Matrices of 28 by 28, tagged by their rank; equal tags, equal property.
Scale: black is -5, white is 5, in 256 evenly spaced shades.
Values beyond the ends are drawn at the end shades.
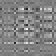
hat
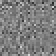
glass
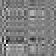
hat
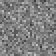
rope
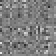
glass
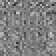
glass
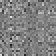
glass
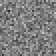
rope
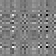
hat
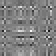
hat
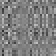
hat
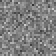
rope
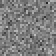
rope
